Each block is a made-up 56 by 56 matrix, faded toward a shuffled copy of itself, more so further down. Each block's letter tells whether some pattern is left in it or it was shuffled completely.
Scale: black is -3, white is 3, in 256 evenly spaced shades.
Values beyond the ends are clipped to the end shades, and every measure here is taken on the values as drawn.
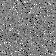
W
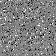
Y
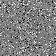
W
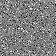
W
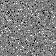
Y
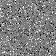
W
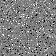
W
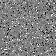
Y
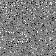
Y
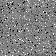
Y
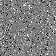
Y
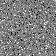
W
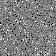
Y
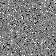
W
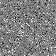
W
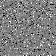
Y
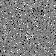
W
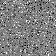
W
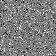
W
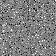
Y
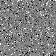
W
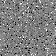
Y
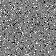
W
